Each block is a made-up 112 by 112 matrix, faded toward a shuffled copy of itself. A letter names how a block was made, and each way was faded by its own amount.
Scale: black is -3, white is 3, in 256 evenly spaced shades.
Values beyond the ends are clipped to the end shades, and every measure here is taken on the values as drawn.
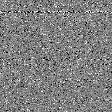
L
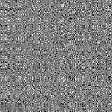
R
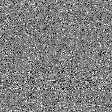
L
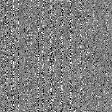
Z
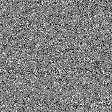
L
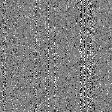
Z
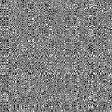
R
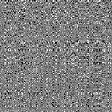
R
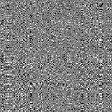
R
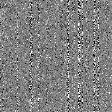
Z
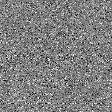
L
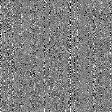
Z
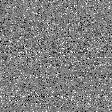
L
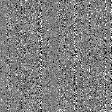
Z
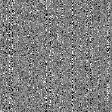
Z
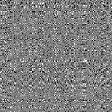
R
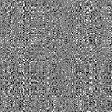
R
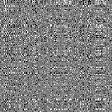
R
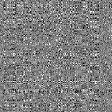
R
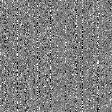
Z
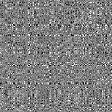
R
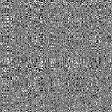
R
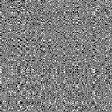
R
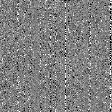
Z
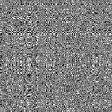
R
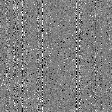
Z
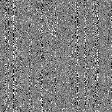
Z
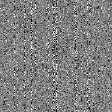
Z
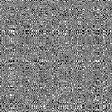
R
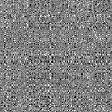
R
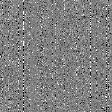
Z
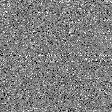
L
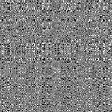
R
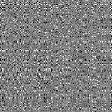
R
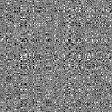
R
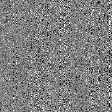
Z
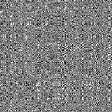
R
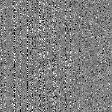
Z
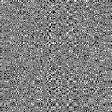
R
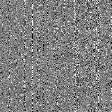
Z
